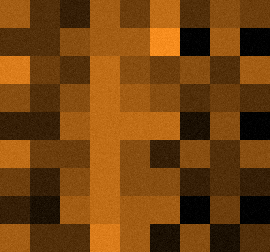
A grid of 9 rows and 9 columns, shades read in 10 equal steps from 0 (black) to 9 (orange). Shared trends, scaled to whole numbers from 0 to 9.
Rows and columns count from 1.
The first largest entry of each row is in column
6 6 1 4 4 1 4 4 4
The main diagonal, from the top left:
6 3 3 7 7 2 2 4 3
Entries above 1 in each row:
9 7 9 9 7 9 9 6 7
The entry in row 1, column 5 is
4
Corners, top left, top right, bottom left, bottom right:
6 4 6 3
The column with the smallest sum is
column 9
